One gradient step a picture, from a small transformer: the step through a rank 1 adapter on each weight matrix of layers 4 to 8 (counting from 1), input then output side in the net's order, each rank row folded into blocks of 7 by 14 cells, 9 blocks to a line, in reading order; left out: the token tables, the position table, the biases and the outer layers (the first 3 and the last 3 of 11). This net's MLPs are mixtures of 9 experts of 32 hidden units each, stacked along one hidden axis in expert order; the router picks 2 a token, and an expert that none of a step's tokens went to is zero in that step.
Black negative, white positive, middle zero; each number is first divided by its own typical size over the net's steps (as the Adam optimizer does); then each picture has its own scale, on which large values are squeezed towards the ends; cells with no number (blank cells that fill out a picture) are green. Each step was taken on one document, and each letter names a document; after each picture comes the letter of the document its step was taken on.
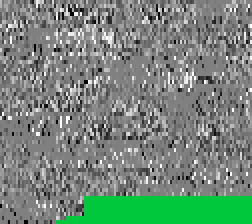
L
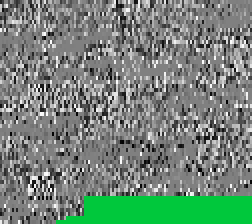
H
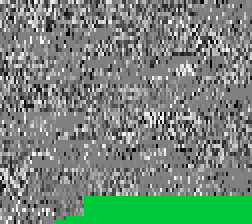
H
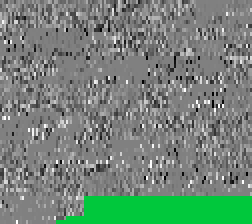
L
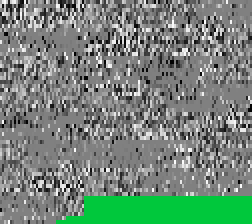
H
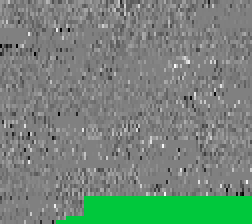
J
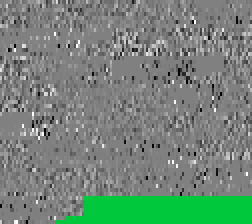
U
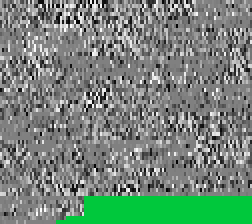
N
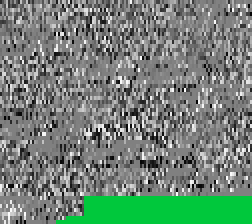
N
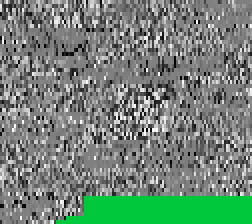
N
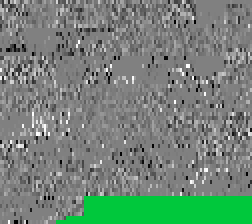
U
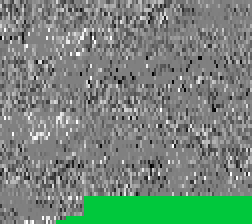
L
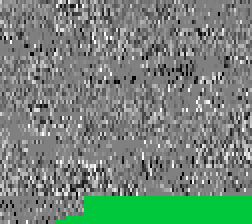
L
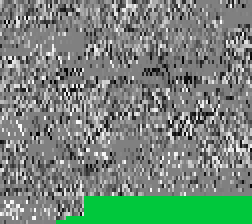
N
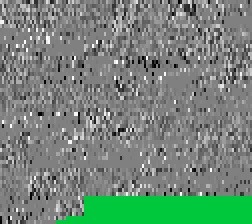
J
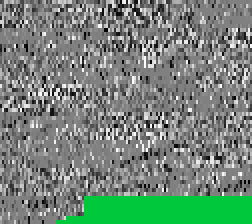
H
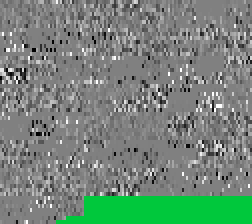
U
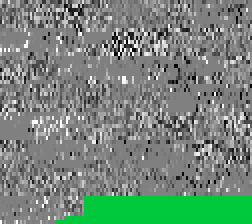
U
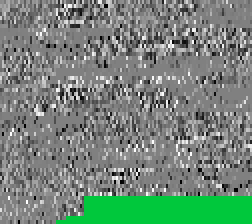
J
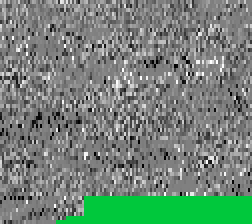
J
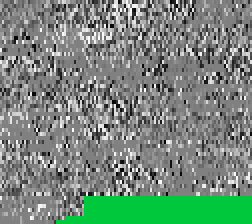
N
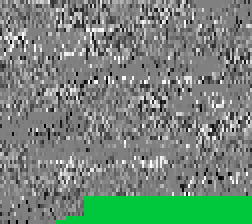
L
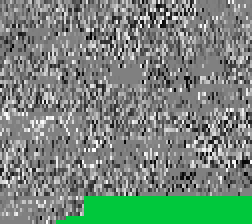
L
